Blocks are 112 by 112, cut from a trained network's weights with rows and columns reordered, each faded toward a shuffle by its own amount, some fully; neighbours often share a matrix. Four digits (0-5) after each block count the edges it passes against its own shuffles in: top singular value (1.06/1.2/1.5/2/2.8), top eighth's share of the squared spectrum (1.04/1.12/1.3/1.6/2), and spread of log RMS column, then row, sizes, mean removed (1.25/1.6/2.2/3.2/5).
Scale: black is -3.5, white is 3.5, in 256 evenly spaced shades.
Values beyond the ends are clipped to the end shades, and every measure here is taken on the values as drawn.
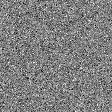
0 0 0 0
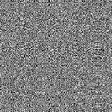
4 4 2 3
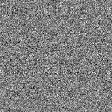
3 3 0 2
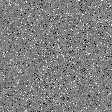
0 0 0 0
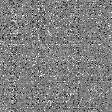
3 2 2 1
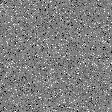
0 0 0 0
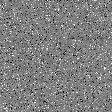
0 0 0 0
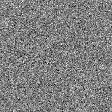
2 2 0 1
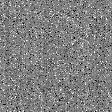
2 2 0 1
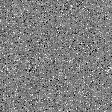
1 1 0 0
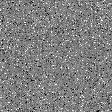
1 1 0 0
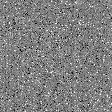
1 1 0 1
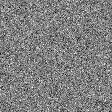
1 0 0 0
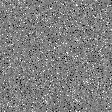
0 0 0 0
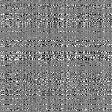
4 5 2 5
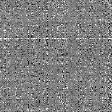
3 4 4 2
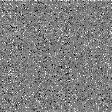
2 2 2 1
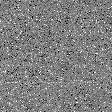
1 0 0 0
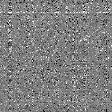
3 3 3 1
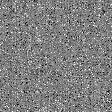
2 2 0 1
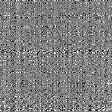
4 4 1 4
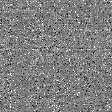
2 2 2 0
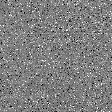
1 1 1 0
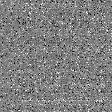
2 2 2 0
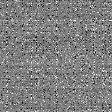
3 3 3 1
